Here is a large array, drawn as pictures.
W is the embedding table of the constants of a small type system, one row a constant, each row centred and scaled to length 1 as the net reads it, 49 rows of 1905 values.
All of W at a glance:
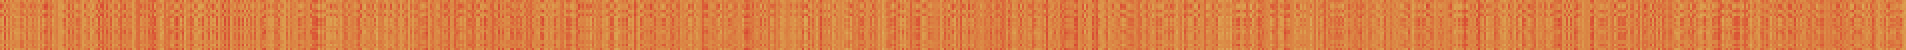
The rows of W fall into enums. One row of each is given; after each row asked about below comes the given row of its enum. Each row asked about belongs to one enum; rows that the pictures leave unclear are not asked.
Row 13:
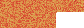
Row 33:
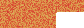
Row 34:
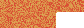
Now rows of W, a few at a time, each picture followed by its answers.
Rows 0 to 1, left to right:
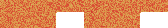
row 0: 34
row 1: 33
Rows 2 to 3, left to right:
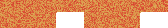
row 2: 13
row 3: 34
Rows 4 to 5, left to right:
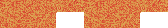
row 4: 13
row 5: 13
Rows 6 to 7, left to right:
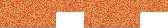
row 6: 13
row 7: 13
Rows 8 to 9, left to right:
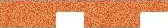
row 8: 33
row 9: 13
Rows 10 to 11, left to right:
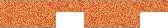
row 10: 34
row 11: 34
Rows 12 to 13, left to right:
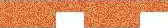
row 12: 34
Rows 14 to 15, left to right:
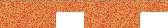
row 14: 13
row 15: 13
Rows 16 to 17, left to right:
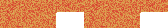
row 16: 33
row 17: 33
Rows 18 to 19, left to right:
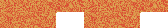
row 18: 34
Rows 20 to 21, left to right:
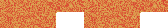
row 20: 34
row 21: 34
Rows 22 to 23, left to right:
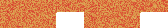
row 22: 33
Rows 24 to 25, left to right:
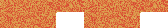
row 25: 34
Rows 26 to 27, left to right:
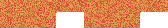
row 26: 34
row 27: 13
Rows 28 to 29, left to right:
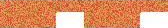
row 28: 34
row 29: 33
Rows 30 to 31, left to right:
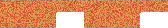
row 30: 13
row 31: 33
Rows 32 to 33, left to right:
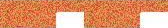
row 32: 33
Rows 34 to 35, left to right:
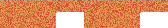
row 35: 33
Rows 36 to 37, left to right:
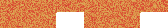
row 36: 33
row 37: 34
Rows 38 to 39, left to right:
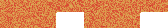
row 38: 34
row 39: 33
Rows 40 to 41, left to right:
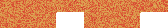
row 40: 13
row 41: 34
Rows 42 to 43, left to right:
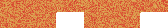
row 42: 13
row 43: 34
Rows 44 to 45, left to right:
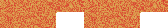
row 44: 34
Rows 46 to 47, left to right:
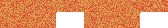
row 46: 13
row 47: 34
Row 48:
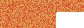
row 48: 33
